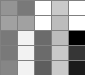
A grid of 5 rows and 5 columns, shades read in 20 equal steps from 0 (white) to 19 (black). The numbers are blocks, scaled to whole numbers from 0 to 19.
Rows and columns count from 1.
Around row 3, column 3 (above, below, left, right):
0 11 1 5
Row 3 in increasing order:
1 5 10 11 19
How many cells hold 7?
2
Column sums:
44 20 34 22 51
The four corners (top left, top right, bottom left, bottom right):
8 0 9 17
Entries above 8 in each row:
1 0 3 3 3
